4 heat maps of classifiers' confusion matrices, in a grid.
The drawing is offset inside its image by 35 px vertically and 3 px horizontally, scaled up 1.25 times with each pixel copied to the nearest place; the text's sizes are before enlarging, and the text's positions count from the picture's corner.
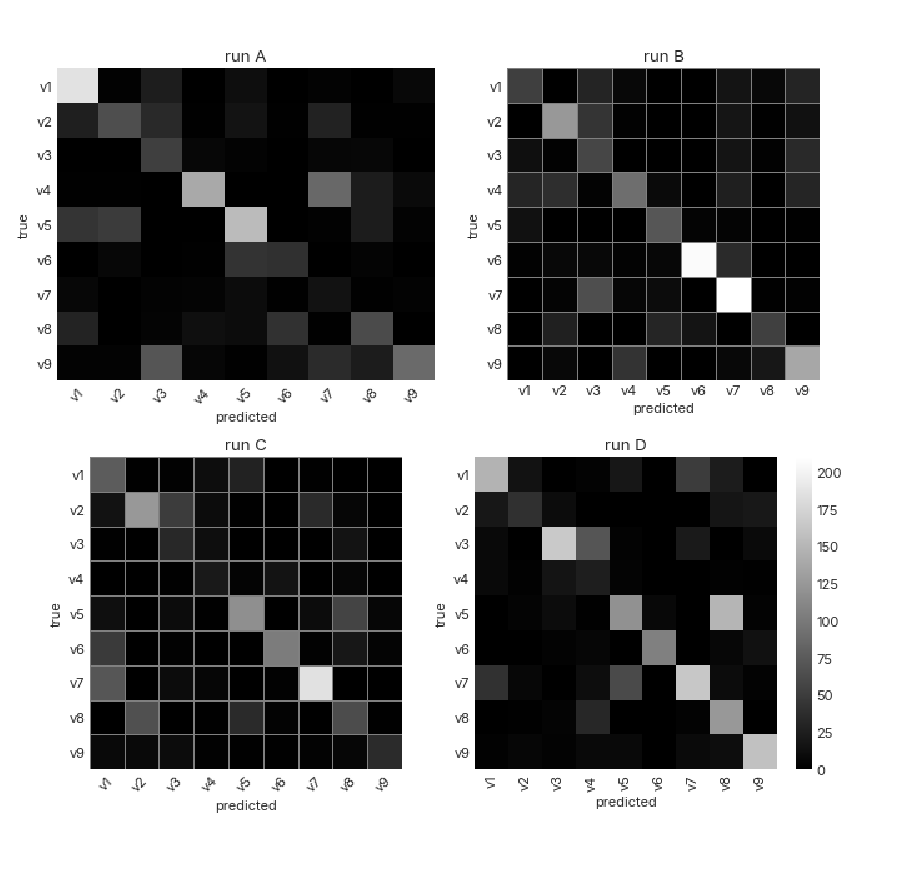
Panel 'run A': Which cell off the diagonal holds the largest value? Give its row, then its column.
v4, v7
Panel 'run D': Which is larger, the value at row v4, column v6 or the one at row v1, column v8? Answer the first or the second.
the second
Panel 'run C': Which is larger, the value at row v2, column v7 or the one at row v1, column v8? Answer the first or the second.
the first
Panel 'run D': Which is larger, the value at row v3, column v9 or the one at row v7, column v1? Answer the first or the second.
the second
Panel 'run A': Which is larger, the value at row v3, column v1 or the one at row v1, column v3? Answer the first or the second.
the second
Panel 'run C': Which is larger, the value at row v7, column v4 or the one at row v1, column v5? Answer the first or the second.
the second
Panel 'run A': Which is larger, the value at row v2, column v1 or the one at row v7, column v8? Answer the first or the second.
the first
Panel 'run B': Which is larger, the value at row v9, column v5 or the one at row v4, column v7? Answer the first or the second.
the second
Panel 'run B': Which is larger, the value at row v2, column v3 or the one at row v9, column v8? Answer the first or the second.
the first
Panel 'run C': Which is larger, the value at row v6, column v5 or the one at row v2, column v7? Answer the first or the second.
the second
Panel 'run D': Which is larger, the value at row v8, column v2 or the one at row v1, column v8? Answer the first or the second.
the second
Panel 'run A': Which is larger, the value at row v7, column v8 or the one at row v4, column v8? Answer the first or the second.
the second
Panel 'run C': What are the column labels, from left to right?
v1, v2, v3, v4, v5, v6, v7, v8, v9
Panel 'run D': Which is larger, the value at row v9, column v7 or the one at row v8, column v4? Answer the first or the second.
the second
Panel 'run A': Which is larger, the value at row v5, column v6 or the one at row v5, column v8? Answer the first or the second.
the second
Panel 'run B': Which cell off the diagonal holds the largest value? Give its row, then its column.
v7, v3
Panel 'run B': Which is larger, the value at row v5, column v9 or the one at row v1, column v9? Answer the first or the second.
the second
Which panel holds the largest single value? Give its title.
run B
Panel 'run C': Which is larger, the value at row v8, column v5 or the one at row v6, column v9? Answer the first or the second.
the first
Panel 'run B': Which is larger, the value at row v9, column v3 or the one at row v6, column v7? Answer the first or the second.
the second
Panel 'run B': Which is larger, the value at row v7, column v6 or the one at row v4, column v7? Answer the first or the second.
the second
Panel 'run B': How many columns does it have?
9
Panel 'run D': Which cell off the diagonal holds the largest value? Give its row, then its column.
v5, v8
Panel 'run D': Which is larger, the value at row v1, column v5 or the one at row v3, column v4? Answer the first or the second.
the second
